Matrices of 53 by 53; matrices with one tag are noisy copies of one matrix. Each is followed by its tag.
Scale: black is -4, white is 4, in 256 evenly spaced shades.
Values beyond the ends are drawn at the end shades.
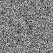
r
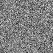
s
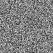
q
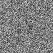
r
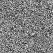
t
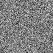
s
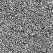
t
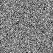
s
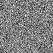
s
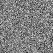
s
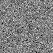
r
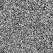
s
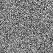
s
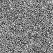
t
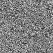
t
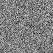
s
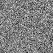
s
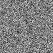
r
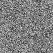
t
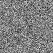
r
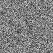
r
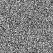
q
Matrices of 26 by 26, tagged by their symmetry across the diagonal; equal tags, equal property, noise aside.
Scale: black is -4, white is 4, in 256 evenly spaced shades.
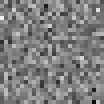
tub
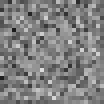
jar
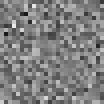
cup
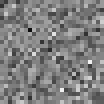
jar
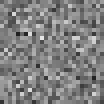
tub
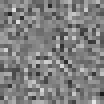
cup
